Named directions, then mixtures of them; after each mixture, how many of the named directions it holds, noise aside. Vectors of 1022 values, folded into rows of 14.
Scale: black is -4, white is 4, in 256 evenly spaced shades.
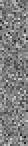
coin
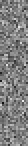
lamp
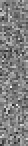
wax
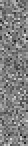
one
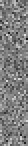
one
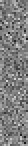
one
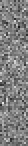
two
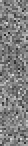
three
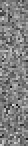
one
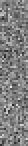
one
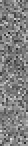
three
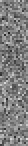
three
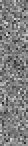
two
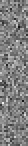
one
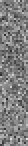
three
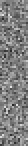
one
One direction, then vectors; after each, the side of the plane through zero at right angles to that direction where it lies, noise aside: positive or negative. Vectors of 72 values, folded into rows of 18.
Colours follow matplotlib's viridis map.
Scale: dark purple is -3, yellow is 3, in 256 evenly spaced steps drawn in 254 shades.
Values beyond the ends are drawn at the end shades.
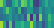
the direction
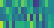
positive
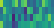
positive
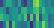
negative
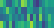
positive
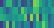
negative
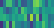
negative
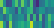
positive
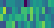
negative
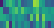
negative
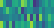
positive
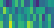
positive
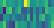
positive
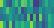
positive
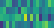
negative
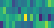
negative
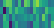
negative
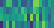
negative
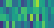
negative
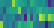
positive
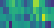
negative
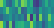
positive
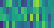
negative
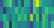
negative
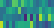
positive
